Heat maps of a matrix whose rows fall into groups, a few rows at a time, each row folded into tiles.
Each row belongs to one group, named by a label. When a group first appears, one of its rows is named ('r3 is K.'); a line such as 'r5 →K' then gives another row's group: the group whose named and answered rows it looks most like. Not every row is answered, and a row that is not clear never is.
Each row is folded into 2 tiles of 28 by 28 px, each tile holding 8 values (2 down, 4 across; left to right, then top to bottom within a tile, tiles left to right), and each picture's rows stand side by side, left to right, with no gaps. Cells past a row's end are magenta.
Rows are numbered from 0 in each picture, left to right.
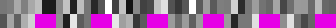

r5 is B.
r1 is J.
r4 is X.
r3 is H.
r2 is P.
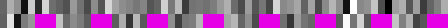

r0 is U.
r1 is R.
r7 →P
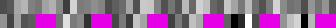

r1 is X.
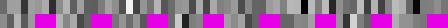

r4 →P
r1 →P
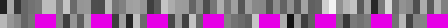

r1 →J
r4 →J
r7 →U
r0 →P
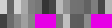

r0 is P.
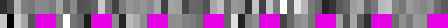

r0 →R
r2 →R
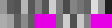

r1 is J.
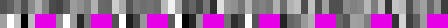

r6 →R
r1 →B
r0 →B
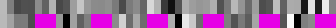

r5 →U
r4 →J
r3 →R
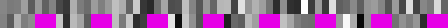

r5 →H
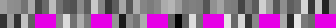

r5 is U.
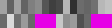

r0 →X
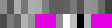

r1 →B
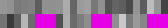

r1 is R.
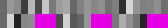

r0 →U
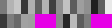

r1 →J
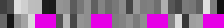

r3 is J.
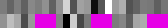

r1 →J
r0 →B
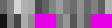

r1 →H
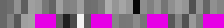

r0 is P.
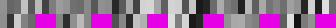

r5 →U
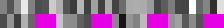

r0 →H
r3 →H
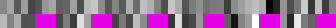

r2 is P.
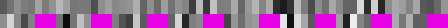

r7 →P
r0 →B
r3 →U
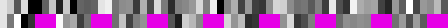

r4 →P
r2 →U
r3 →R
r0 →P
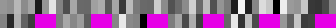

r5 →P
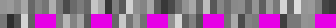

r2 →X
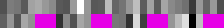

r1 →H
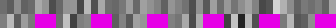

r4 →H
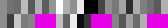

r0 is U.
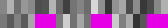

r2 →P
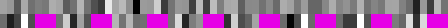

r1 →H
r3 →U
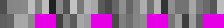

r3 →H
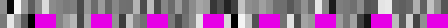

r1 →B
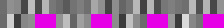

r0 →U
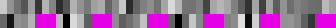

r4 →B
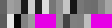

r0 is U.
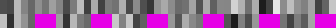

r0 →R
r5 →J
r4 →J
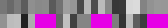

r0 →B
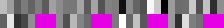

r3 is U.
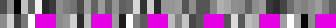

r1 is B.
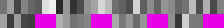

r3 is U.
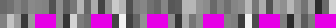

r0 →B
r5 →J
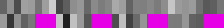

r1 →R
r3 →P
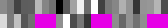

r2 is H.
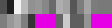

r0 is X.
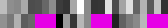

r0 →P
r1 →H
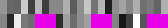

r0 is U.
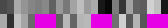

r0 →R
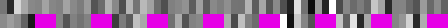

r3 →U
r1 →J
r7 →B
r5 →R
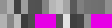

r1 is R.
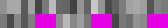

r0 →J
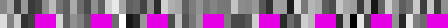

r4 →J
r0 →P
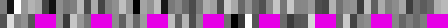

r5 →J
